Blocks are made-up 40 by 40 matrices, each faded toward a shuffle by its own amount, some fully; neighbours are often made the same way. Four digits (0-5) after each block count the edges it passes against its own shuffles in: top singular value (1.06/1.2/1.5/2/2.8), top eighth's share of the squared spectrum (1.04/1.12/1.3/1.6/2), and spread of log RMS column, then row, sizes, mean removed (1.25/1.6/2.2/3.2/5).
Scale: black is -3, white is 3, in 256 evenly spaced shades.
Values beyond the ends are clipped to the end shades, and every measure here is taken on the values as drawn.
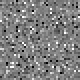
0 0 0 0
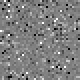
2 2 0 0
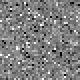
1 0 0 0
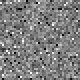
0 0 0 0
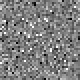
0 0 0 0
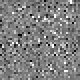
3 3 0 1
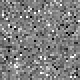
0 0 0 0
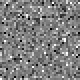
0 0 0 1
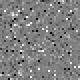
1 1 0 0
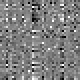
4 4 3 2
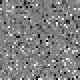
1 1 0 0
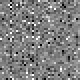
3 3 2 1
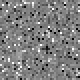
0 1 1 0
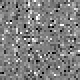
2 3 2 0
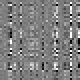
4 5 4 3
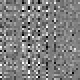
4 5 3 2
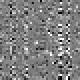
4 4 3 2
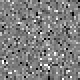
2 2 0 0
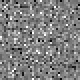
2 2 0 0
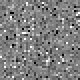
0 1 0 0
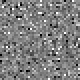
2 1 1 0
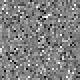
0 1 0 0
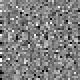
3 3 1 0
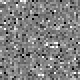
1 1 0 0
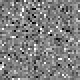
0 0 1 0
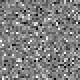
3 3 1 1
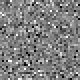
2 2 0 1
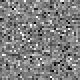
2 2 0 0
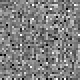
3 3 1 1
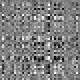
4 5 3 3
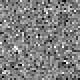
1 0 0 0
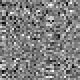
3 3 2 2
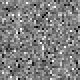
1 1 0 0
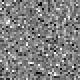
1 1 1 0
